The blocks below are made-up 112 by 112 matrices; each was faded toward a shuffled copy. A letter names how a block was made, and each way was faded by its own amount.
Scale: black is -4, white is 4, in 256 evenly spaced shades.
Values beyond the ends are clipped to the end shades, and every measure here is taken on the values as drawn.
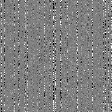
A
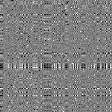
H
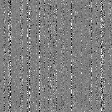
A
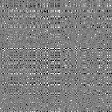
H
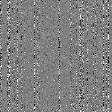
A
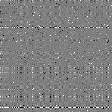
H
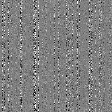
A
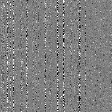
A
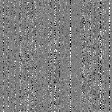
A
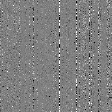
A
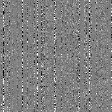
A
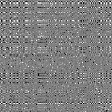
H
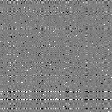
H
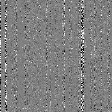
A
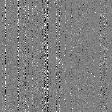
A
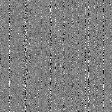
A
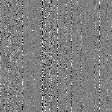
A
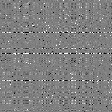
H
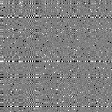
H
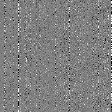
A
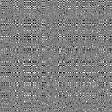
H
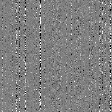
A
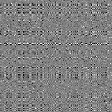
H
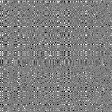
H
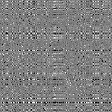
H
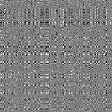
H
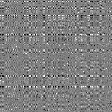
H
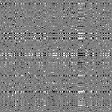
H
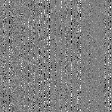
A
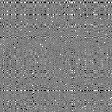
H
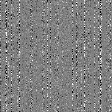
A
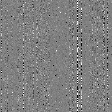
A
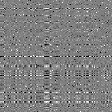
H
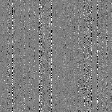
A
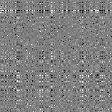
H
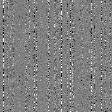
A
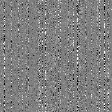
A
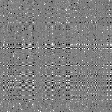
H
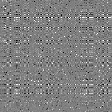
H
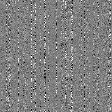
A
